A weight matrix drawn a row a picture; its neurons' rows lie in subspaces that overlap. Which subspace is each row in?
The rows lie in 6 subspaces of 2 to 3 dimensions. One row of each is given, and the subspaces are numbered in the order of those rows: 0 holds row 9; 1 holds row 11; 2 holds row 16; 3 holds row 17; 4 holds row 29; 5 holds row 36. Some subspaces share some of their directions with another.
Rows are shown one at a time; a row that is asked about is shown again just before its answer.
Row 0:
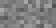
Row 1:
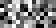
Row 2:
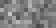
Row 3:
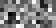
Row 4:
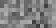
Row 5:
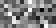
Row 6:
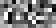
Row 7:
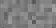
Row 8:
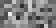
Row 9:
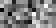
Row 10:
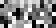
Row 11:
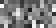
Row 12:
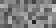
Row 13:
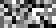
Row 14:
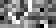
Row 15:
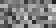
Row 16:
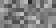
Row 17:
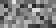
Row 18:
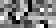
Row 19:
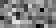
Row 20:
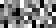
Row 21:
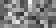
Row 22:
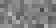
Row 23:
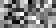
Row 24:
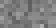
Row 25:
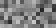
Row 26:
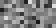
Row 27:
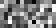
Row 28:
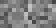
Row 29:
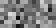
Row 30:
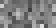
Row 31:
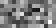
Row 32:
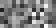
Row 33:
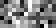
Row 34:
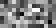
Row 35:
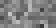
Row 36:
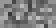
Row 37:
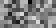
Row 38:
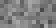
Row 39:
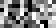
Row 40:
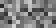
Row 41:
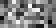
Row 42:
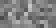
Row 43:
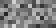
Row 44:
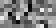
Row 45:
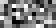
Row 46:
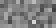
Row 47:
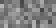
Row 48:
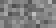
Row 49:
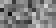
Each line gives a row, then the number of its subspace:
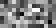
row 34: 3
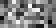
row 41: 3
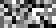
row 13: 3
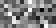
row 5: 3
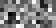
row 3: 4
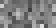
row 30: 1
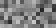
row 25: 5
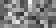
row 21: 2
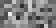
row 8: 5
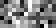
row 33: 4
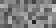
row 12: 4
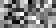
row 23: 2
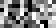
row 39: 0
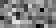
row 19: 0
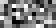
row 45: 0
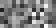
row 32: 0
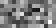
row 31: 3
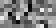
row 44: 5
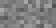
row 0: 2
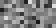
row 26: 2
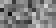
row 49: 0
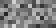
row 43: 3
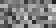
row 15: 4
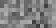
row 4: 0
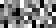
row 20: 1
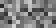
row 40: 3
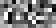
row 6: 5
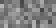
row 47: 1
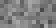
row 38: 4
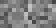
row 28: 4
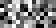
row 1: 3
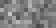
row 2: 0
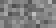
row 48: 0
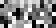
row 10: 1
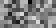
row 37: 2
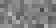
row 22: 4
